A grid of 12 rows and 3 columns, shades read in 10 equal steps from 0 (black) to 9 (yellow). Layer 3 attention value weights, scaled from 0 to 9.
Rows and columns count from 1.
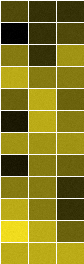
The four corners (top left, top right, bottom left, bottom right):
3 2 7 7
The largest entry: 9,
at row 11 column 1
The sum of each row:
7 5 13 17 15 13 18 10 12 14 20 21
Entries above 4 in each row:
0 0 2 3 1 2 3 1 2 2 2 3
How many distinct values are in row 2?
3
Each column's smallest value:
0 2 2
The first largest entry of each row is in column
1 3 3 1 2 2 1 2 1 1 1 1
